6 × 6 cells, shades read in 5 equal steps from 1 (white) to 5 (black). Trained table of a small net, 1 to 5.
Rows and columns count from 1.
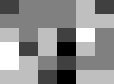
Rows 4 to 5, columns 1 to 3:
1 4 2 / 1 2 3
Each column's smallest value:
1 2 2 3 1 2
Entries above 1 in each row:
6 6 5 5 5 6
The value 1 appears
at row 3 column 5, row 4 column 1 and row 5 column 1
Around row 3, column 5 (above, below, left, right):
2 2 4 3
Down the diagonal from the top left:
4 3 2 5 3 2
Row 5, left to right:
1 2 3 4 3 3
